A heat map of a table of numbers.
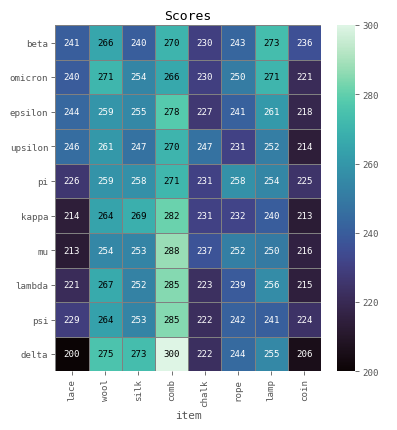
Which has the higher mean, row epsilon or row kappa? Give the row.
epsilon
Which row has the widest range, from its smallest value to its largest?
delta
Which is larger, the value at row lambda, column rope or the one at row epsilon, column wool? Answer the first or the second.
the second
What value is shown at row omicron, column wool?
271
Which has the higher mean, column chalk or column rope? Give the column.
rope
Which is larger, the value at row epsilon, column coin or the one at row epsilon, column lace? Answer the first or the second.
the second
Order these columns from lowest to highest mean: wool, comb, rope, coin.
coin, rope, wool, comb
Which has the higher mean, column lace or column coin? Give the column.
lace
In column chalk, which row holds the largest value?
upsilon
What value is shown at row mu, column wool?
254
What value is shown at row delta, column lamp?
255
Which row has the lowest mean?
kappa
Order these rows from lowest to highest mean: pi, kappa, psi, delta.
kappa, psi, delta, pi
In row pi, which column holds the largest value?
comb
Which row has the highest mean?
omicron
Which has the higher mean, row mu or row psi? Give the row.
mu
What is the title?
Scores
